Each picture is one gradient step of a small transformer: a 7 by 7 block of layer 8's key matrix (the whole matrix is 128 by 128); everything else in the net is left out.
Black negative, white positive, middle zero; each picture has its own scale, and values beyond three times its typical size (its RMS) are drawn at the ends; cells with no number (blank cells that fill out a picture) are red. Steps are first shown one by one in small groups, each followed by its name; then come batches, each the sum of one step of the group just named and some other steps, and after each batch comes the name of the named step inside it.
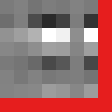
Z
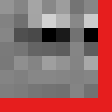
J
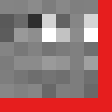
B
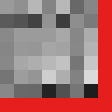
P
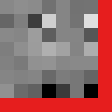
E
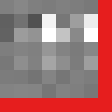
B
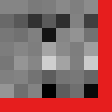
B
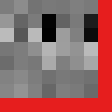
Z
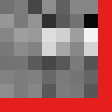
Z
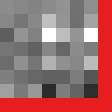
B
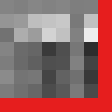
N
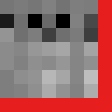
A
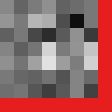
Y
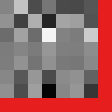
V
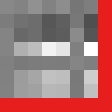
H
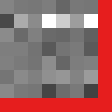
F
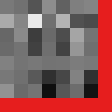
Y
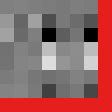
Y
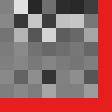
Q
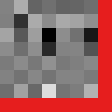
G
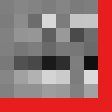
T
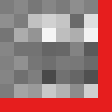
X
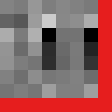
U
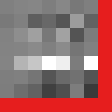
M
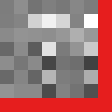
X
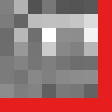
Q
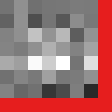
M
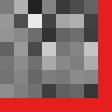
Q
